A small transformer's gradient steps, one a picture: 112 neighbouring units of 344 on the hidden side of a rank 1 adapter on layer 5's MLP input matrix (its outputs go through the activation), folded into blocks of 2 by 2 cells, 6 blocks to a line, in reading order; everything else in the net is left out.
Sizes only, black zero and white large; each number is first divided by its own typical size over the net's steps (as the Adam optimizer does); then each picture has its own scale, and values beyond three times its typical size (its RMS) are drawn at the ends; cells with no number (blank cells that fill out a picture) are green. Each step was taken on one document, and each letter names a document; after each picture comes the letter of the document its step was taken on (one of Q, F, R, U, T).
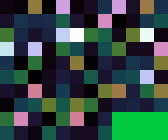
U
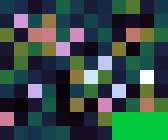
U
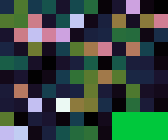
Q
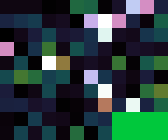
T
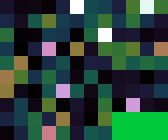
T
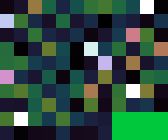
U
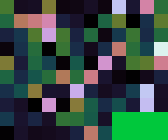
U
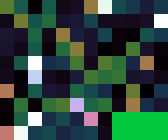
Q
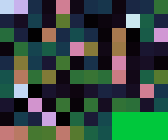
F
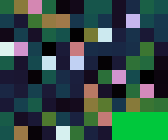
F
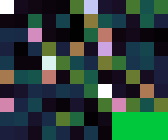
T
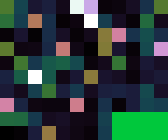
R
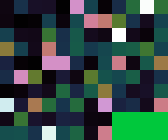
T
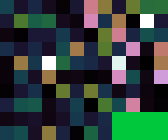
T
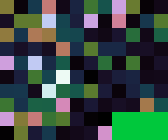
Q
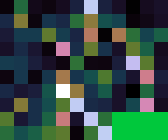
Q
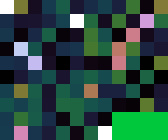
Q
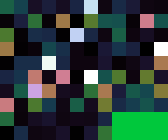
R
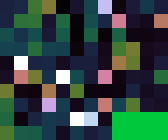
Q
